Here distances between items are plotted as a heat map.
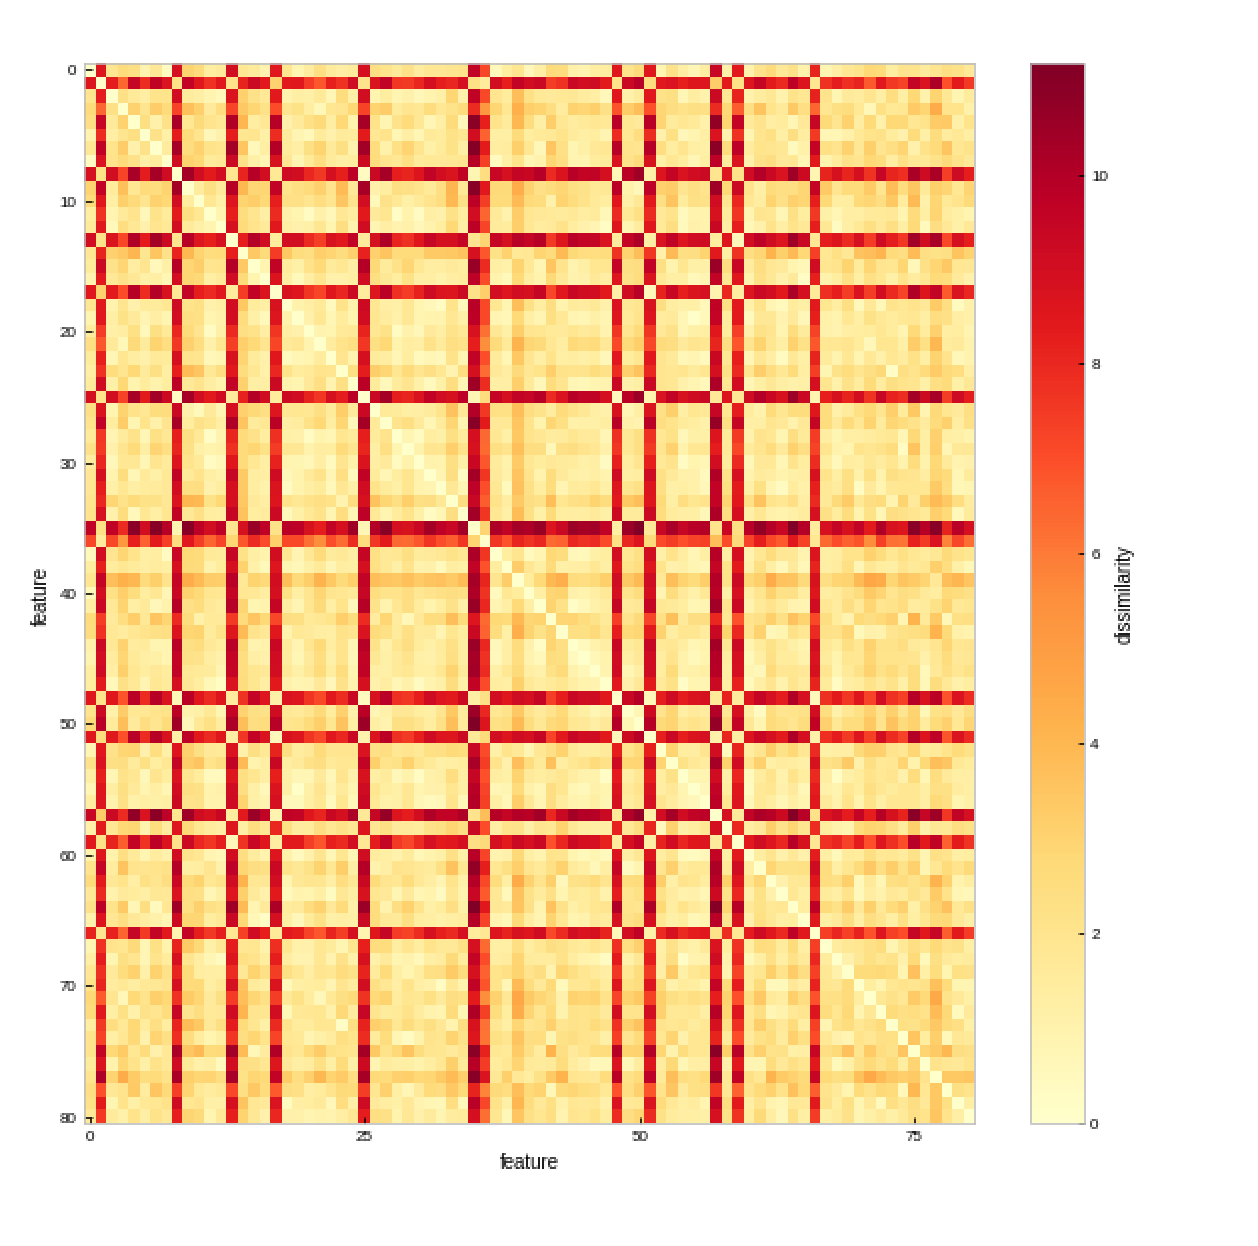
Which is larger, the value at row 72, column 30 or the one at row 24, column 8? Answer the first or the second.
the second
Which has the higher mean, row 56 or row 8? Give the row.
8
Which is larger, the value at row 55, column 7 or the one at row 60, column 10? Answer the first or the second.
the second
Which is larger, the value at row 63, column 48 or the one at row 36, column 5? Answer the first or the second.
the first
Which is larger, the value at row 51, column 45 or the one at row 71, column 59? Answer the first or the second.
the first
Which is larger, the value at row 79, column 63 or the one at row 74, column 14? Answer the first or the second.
the second
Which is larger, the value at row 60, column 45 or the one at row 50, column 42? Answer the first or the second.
the second
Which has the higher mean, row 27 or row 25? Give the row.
25
